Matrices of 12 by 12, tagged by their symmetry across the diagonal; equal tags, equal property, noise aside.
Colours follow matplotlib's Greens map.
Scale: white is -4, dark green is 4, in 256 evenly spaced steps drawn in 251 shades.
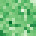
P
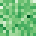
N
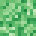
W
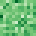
W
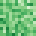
P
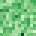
N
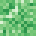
W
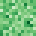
N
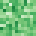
P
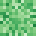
P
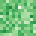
N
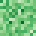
W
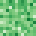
P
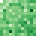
W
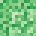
W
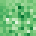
P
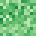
N
